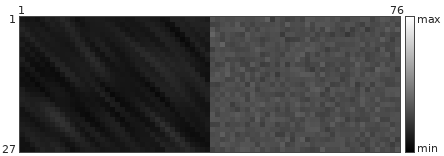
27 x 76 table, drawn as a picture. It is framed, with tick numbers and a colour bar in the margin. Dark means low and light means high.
The table splits into one row of 2 panels. Panel 1,1: very low, slanting down to the right, faint in contrast. Panel 1,2: low, fine-grained, faint in contrast.
